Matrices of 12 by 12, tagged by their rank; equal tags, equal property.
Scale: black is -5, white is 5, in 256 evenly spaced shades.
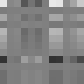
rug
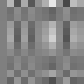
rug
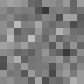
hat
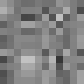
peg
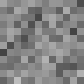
hat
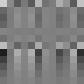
rug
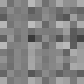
peg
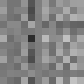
peg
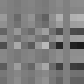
rug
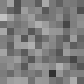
hat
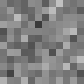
hat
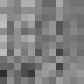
peg
